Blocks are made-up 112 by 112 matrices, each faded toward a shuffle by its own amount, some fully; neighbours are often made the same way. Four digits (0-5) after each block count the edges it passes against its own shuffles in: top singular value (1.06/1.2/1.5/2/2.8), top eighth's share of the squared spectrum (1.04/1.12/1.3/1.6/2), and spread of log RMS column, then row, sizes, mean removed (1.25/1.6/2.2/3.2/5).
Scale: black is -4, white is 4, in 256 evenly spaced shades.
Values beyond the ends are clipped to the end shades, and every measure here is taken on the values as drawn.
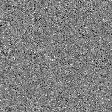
3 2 0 1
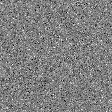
0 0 0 0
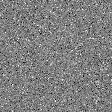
0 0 0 0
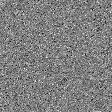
2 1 0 0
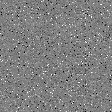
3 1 0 0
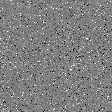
2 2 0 0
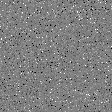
0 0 0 0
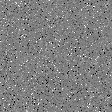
1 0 0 0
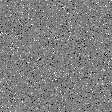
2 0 0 0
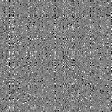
5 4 3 2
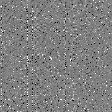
4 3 2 1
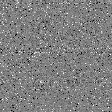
3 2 0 1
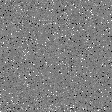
2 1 0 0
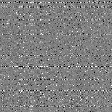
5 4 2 3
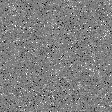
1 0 0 0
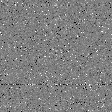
3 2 0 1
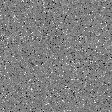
2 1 0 0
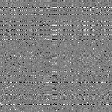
5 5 2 4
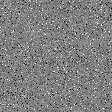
2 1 0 0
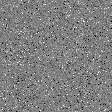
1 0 0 0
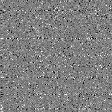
4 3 1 2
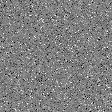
1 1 0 0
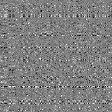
5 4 2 3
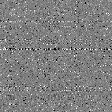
4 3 1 2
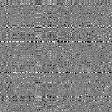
5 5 2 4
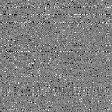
4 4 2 3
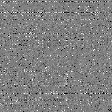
4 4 1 3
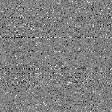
4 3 1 3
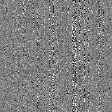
2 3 4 0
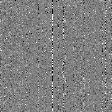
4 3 3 0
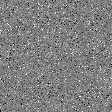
1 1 1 0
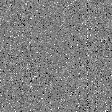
2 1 2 0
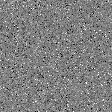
0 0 1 0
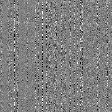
3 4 4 0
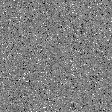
0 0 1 0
